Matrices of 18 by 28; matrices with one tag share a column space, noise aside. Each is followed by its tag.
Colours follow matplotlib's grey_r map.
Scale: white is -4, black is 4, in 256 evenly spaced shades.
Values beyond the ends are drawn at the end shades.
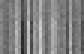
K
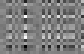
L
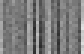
K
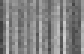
K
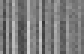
K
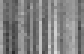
K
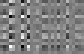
L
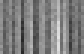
K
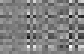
L
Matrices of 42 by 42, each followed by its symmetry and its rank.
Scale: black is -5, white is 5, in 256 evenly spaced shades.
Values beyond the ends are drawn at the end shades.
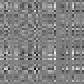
neither, rank two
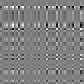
neither, rank one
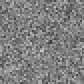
antisymmetric, full rank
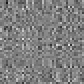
neither, rank five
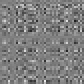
neither, rank three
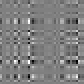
neither, rank one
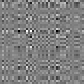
neither, rank two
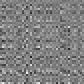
neither, rank three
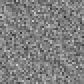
antisymmetric, full rank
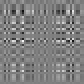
neither, rank one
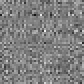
neither, rank five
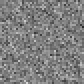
antisymmetric, full rank
